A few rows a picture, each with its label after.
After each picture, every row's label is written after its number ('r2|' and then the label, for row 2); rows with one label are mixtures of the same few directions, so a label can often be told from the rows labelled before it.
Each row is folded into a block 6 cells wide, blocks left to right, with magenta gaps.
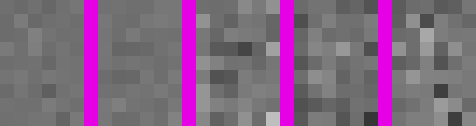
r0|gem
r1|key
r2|key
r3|key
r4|gem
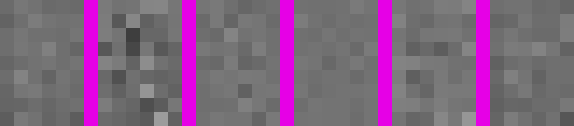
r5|key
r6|gem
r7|gem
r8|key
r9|key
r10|key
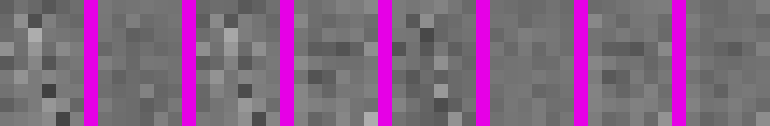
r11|gem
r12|gem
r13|gem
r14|key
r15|gem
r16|gem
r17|key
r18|key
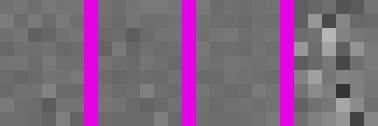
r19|gem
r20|gem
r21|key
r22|gem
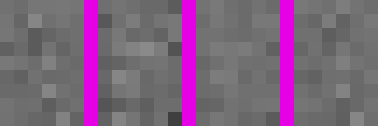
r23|gem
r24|key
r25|key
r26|gem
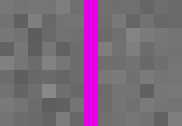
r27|gem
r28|gem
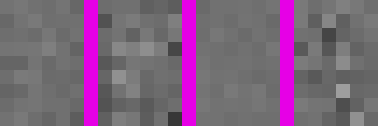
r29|key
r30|key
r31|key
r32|gem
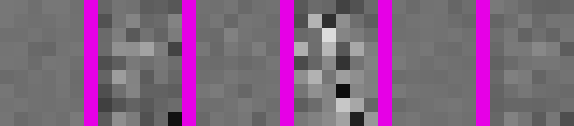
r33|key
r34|key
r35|gem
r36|gem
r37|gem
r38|key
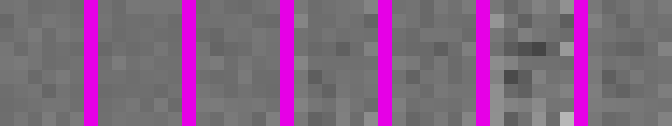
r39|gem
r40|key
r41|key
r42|key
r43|key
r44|key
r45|key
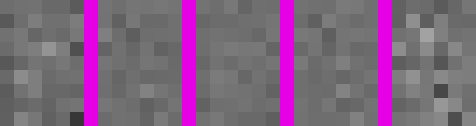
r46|key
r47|gem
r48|key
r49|gem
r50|gem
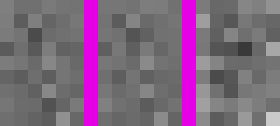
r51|gem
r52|gem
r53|key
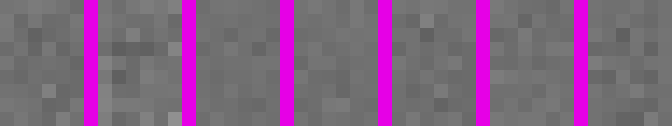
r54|gem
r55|key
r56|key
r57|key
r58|gem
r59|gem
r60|gem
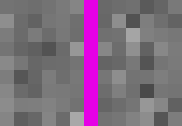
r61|key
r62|gem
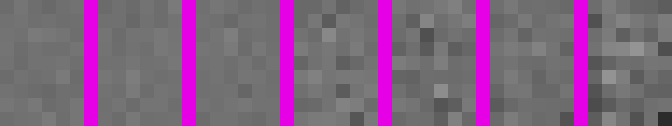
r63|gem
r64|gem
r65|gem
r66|gem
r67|gem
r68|key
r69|key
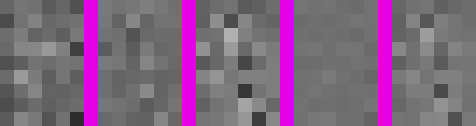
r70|key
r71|gem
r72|gem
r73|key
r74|gem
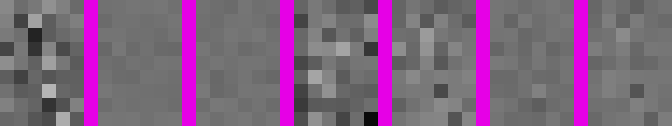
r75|gem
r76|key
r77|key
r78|key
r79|gem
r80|gem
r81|gem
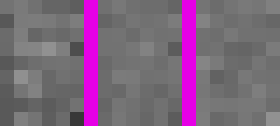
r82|key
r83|key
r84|key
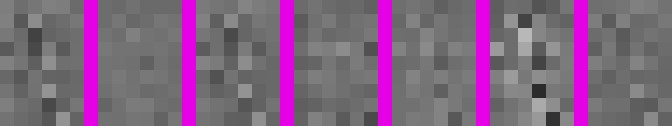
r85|gem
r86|gem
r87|gem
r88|key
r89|gem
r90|gem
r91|gem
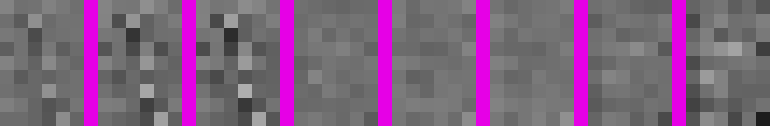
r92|gem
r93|gem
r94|gem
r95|key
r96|key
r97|key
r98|key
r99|key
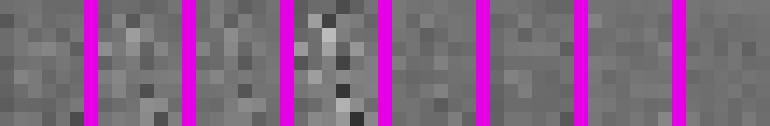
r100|key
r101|gem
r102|gem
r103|gem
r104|gem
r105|key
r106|key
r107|gem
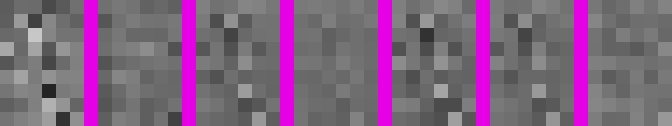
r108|gem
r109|key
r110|gem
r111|gem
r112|gem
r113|gem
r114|key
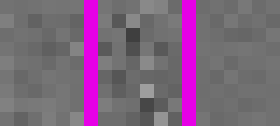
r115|key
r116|gem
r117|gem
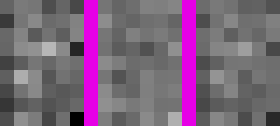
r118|key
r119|key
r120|key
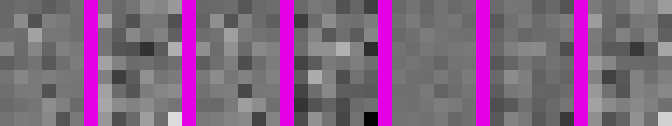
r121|gem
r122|key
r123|gem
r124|key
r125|gem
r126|key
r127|key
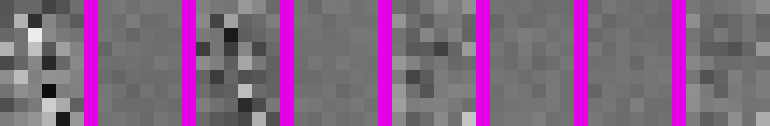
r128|gem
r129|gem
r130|gem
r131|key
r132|key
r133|gem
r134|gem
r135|key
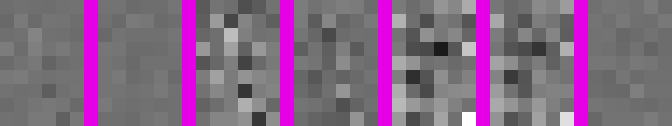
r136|gem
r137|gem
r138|gem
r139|gem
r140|key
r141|key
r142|gem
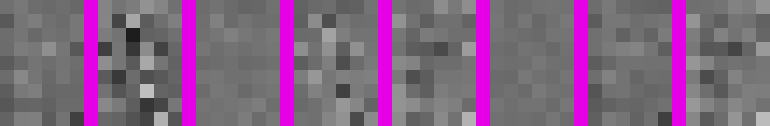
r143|key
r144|gem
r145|gem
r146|gem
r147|key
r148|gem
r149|key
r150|key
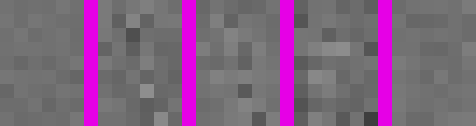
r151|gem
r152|gem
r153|gem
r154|key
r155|key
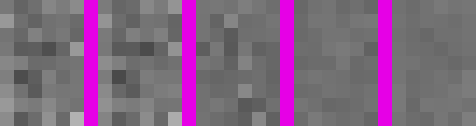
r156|key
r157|key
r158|gem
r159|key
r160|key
